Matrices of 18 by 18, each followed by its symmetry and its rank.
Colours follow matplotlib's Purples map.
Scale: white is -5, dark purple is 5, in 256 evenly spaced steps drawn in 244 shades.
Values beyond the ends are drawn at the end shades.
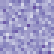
antisymmetric, full rank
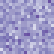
antisymmetric, full rank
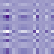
neither, rank one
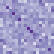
symmetric, full rank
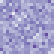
symmetric, full rank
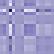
symmetric, rank one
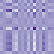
neither, rank one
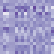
neither, rank two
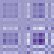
symmetric, rank one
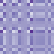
symmetric, rank one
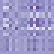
neither, rank two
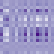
neither, rank one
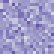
antisymmetric, full rank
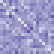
symmetric, full rank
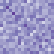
symmetric, full rank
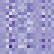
neither, rank two
